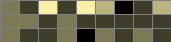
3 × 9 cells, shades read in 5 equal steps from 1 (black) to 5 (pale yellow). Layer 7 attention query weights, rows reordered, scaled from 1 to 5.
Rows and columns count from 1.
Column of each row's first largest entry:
3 1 1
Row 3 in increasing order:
1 2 2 2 2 3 3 3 3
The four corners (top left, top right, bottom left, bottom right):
3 4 3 2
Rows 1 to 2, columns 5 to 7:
5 4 1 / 2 2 2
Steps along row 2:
same down up down same same same same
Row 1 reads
3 2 5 2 5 4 1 2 4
